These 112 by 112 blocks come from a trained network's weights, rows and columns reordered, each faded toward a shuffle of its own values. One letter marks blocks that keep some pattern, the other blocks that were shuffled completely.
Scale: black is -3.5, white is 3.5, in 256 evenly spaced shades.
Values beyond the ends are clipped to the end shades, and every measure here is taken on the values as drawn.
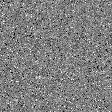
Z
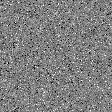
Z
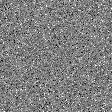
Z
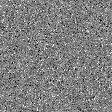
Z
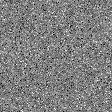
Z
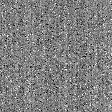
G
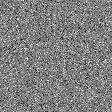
Z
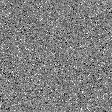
Z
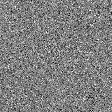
G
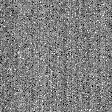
G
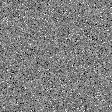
Z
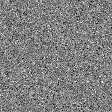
Z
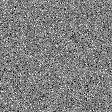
Z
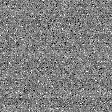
G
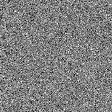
G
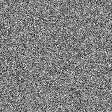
Z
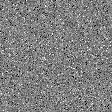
Z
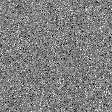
Z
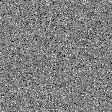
Z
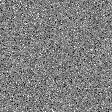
Z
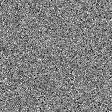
G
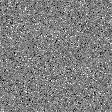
Z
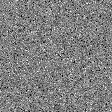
Z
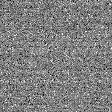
G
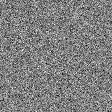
Z
